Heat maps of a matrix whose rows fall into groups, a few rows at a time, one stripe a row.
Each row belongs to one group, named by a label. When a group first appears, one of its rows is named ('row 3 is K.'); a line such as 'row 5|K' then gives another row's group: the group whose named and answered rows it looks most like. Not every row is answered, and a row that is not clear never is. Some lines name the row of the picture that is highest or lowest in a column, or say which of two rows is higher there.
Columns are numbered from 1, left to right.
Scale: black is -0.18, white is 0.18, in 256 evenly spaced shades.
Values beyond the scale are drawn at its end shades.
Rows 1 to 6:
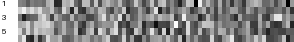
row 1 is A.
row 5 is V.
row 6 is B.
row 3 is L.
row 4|V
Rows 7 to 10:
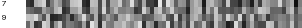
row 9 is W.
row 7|A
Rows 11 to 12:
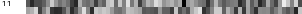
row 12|W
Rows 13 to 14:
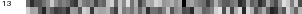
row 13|L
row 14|W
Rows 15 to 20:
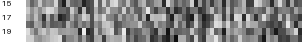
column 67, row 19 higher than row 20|Yes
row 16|V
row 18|W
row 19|V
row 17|W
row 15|A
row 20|V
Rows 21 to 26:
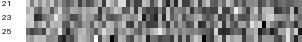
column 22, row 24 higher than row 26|Yes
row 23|B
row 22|B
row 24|V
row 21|V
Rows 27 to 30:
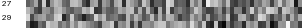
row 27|A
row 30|L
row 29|A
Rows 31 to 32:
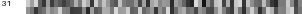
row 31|W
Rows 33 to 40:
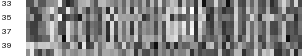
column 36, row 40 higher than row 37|No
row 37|L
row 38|L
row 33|L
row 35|B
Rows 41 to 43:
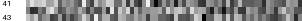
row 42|L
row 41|V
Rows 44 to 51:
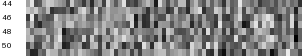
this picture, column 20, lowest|44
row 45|W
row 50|A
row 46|B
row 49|B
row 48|A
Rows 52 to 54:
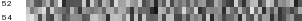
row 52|B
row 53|V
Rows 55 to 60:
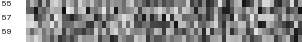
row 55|B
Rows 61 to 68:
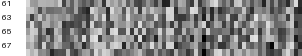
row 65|A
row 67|A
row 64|B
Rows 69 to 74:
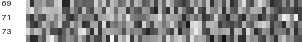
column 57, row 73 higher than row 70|No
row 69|A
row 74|L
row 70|V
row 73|W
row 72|A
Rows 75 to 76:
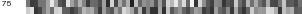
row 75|L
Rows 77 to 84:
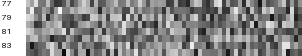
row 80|B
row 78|B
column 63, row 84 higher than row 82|No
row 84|L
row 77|W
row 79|A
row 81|V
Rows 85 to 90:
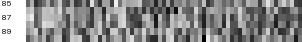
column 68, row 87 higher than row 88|No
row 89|A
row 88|V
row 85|B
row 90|A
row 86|V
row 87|V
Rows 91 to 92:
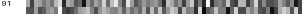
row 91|A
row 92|L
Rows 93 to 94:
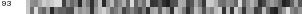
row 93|V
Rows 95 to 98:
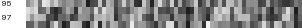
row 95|V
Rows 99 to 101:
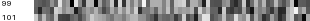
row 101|W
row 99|L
